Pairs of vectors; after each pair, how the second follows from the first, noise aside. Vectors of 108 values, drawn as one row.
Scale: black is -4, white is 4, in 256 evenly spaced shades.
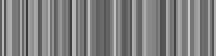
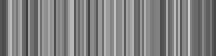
sign-scrambled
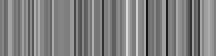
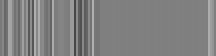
partly zeroed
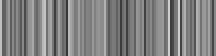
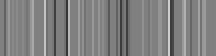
partly zeroed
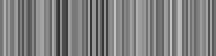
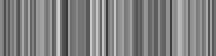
sign-scrambled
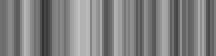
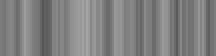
shrunk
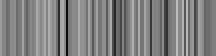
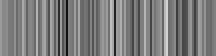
sign-scrambled
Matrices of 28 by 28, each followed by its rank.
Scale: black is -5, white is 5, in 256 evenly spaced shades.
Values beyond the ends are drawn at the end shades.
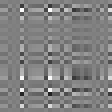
one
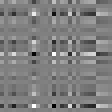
one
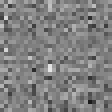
five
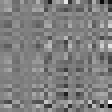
two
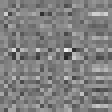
three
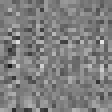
five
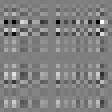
one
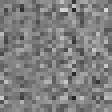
five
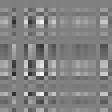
one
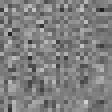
five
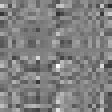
three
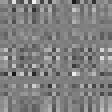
two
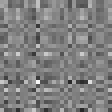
two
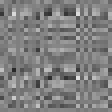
two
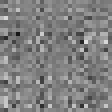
three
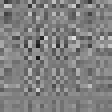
three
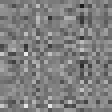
three
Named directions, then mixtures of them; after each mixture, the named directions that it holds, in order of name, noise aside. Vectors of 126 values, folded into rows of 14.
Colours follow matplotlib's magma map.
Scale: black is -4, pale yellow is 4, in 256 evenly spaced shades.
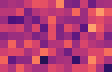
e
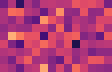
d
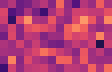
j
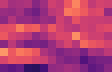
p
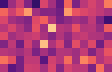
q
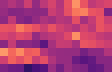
p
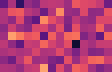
d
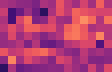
j, p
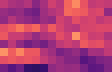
p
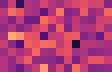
d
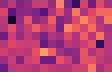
e, j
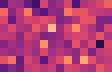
j, q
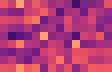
d, p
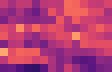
p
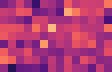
p, q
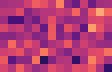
e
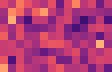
j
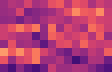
e, p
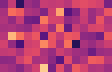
d
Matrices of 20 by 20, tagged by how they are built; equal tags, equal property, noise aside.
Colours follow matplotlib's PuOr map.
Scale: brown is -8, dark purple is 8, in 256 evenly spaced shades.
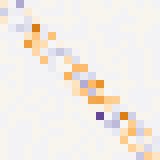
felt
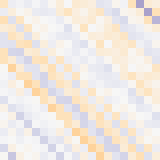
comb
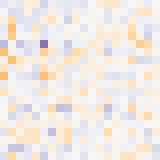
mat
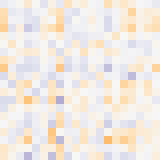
mat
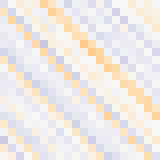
comb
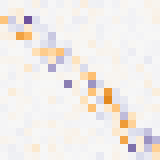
felt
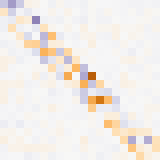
felt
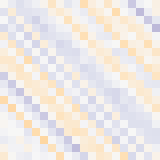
comb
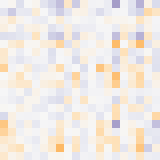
mat
